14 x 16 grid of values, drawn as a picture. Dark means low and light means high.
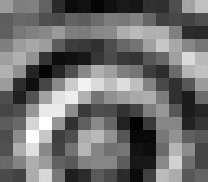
There is no overall slope. Rings spread out from the bottom middle. No row or column stands out.
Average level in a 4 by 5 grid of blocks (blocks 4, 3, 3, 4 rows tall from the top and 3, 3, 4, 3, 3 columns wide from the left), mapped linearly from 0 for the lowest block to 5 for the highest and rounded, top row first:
31122 | 20313 | 25220 | 32202
